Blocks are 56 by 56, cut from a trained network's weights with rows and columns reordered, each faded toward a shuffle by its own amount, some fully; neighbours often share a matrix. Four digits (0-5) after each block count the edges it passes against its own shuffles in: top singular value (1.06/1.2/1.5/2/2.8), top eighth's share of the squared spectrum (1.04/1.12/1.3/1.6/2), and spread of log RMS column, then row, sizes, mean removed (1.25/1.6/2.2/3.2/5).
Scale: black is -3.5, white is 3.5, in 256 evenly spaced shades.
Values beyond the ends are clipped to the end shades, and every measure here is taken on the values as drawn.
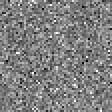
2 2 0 0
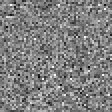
1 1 0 1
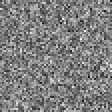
0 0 0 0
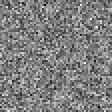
0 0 0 0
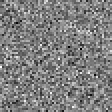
2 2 0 0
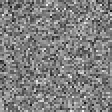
2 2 0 0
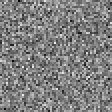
1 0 0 0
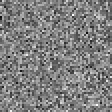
0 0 0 0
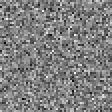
2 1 0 0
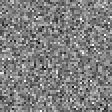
0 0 0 0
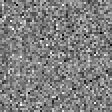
0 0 0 0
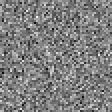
3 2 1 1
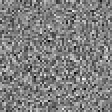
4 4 1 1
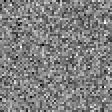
0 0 0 0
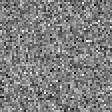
2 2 0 0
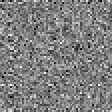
3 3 2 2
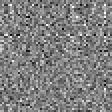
4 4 1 2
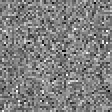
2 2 1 1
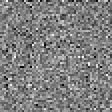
3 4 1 2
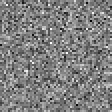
2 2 0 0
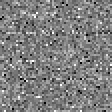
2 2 0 1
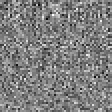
3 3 0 2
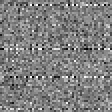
4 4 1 3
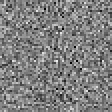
3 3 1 1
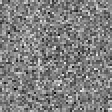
1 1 0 0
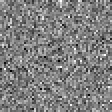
3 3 1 1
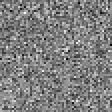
2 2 0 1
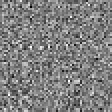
4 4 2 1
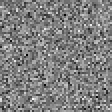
2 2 0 0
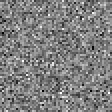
1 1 0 0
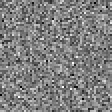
0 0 0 1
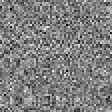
4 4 0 2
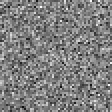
2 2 0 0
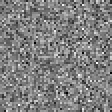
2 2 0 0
